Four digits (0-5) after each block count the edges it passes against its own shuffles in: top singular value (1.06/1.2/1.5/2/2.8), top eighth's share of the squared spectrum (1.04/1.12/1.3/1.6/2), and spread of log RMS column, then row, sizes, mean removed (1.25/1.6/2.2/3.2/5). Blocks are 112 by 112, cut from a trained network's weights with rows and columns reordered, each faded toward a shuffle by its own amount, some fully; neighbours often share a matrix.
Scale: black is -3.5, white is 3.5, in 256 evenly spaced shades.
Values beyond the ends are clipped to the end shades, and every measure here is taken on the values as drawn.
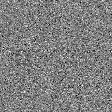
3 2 0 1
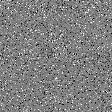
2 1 0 0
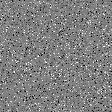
1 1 0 0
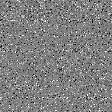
3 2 0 2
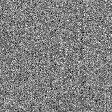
2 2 1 0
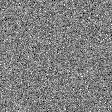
0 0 0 0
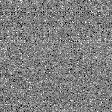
3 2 1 1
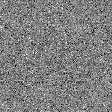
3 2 0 0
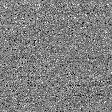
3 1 0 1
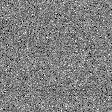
2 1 0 0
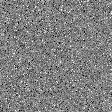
0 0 0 0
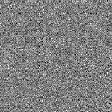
4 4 2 2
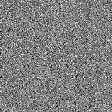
3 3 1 0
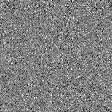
2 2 0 1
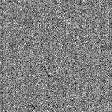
3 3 1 1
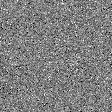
1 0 0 0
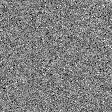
0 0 0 0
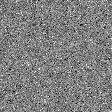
1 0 0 0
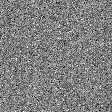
1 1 0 0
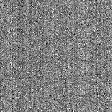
3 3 1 1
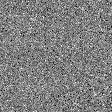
0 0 0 0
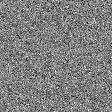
0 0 0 0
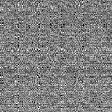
4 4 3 2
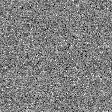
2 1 0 0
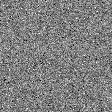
1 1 0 0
